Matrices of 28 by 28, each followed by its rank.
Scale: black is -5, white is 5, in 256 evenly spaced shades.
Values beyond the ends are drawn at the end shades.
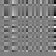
one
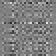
two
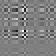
one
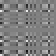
one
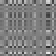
one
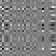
two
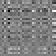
two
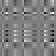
one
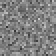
full rank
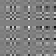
one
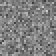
full rank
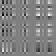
one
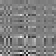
two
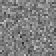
full rank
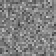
full rank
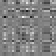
two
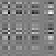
one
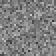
full rank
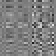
two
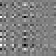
two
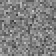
full rank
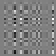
one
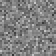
full rank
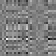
two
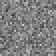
full rank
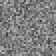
full rank
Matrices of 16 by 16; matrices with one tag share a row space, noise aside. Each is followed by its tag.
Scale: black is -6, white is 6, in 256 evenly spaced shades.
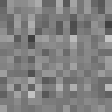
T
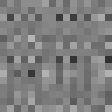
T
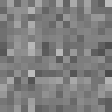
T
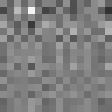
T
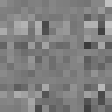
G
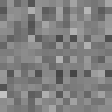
T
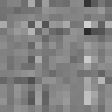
G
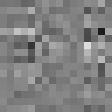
G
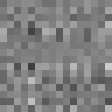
T
